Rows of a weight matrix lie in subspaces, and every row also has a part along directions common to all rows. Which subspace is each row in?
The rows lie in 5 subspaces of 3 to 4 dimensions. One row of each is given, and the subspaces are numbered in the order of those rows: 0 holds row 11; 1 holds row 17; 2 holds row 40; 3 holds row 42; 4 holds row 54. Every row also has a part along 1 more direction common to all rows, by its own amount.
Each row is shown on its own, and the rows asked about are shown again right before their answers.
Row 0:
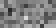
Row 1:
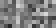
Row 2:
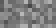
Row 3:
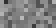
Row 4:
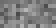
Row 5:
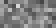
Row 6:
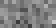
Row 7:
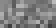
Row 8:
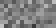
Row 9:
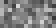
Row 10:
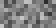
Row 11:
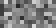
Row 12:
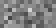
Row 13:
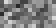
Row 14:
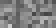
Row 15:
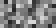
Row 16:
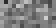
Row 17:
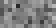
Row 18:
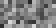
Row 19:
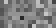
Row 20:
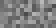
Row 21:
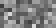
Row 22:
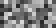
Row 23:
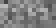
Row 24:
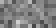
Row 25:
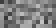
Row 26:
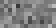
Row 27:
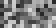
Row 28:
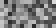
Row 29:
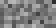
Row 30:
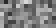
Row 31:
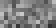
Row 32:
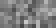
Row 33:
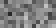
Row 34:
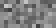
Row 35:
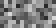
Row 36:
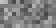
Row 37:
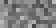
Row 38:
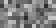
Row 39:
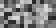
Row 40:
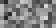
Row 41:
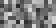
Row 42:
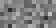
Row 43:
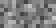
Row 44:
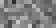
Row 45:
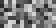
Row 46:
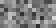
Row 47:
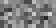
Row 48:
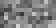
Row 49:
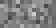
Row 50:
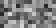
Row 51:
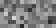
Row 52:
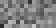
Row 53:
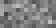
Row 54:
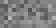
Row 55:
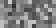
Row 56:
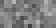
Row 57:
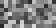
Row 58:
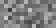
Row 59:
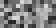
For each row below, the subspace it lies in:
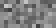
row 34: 4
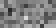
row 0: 3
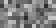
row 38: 3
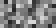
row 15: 1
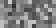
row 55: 0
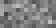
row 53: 0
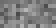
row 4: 2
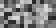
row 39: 0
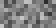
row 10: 2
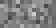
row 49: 4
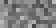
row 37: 0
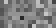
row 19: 0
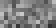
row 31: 3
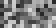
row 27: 3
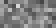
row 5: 1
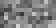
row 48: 3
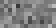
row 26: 1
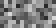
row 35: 4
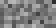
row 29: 1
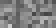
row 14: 3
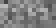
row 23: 4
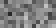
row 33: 3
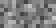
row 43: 4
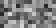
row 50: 2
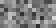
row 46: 4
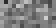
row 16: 4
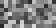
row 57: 1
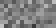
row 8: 1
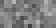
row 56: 2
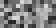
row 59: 0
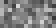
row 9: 1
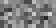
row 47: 3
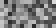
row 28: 0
